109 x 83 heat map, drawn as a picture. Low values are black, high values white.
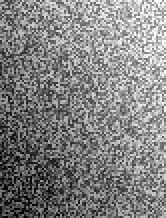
On average the colour sits 50% of the way up the scale. No single row or column stands out from its neighbours. The bottom left is the ninth with the lowest average. The top right is the ninth with the highest average. No regular stripes run through it. The field climbs toward the top right. Neither half mirrors the other.
